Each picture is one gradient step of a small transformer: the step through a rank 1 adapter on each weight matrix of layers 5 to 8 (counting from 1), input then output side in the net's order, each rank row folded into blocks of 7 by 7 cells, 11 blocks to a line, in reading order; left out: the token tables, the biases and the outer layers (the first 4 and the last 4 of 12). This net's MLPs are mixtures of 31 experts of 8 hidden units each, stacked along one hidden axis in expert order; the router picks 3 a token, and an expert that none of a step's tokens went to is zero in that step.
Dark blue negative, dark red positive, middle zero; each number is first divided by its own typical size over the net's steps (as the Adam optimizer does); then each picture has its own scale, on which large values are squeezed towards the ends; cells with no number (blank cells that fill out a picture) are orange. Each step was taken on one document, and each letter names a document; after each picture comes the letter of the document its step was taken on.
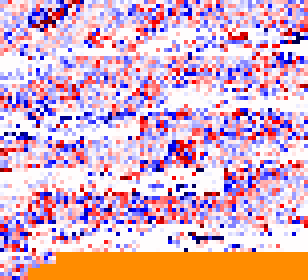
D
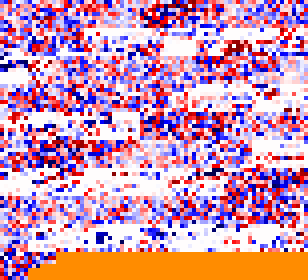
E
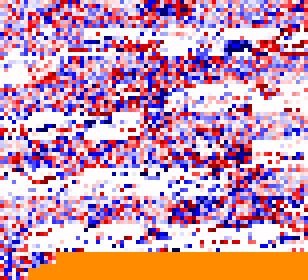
E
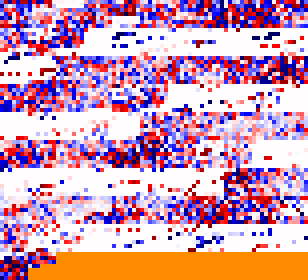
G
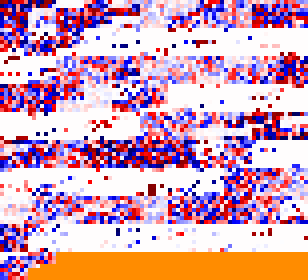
G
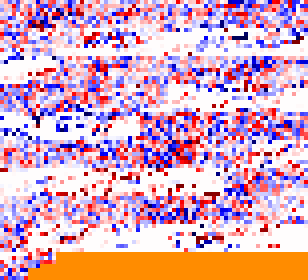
D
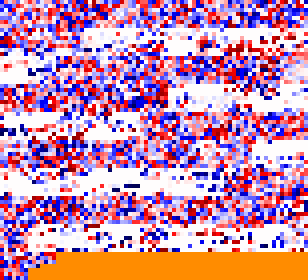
E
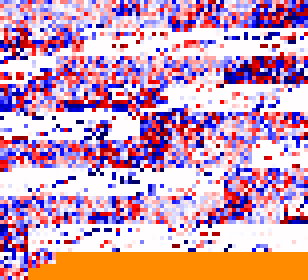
G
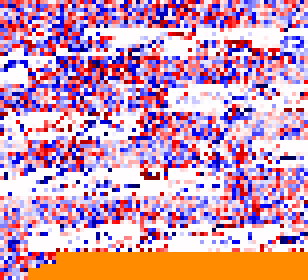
E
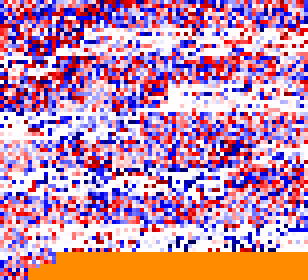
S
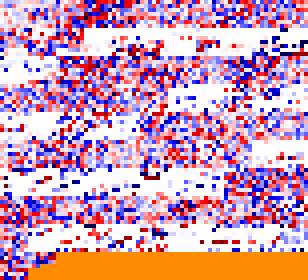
E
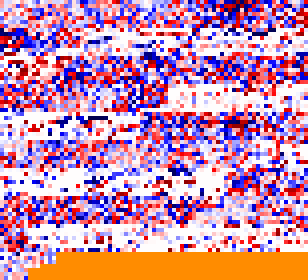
S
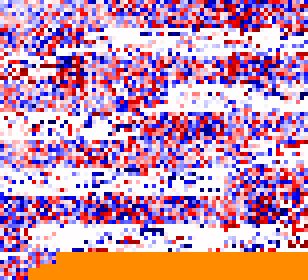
S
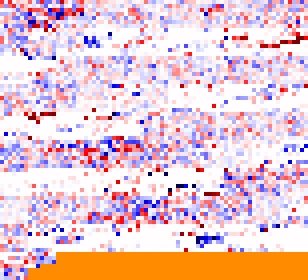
D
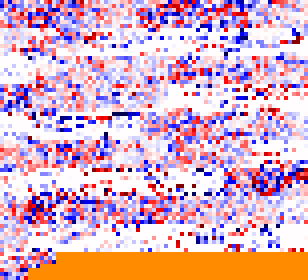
D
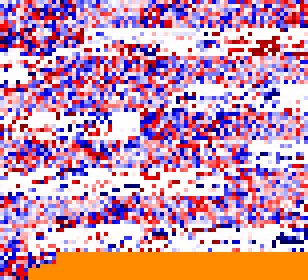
E
